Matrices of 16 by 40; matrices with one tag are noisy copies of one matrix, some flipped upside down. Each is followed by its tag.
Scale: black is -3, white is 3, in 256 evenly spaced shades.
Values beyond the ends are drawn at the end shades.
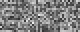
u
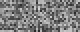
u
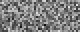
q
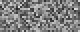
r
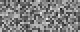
r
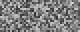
r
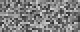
r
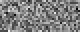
q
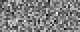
q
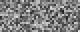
r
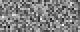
r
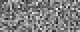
q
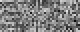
u
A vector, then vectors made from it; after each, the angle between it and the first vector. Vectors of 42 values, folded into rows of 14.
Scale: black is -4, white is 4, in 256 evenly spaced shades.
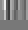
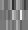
orthogonal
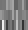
orthogonal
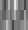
partly opposed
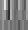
nearly parallel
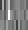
partly opposed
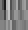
nearly opposite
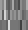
partly aligned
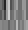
nearly opposite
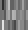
partly opposed
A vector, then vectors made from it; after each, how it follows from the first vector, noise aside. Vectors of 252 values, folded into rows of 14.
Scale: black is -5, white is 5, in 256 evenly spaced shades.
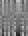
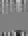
partly zeroed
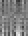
negated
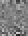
sign-scrambled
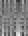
negated
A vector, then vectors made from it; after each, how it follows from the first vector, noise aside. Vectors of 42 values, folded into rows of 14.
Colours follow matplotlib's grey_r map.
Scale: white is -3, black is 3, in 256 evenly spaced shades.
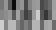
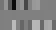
partly zeroed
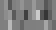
partly zeroed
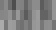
shrunk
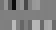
partly zeroed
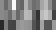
negated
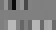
partly zeroed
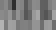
shrunk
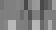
partly zeroed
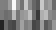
negated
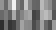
negated
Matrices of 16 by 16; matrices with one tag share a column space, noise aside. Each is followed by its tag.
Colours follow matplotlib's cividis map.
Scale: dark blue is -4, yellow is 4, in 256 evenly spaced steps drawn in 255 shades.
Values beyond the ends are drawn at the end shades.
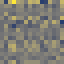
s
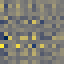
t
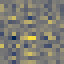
t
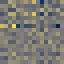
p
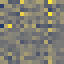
p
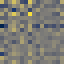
p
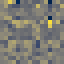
s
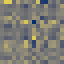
s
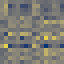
t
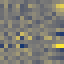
t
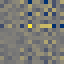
p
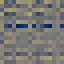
p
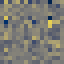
s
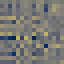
t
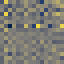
p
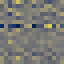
p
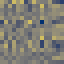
s
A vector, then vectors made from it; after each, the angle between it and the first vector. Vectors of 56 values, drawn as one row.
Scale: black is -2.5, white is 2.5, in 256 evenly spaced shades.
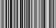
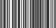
nearly opposite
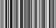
nearly parallel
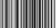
orthogonal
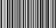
partly opposed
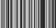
partly aligned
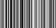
nearly parallel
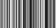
partly opposed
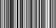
partly aligned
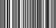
nearly opposite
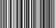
partly aligned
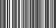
nearly opposite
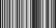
partly opposed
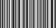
partly opposed
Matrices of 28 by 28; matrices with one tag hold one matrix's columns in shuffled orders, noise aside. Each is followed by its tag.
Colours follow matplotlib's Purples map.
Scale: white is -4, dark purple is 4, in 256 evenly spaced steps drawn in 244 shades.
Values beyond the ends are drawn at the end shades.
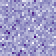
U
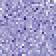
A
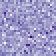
U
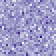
U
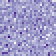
U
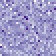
A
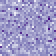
A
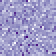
U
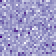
U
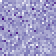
A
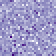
U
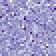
A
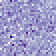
U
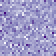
U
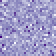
U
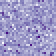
U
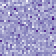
A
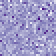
A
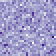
U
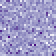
U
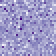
A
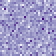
A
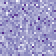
A
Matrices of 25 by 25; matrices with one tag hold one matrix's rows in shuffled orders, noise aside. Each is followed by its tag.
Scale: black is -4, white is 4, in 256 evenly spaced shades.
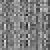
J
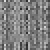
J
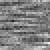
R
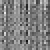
J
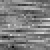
R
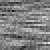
R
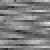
R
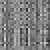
J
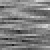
R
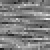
R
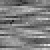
R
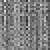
J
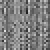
J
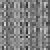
J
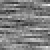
R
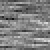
R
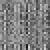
J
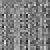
J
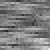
R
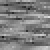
R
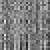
J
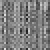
J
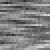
R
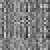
J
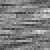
R
